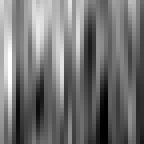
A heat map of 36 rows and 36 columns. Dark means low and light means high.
Neither half mirrors the other. The ninth with the lowest average is the bottom right. The top left is the ninth with the highest average. Streaks run downward. The field climbs toward the top left.
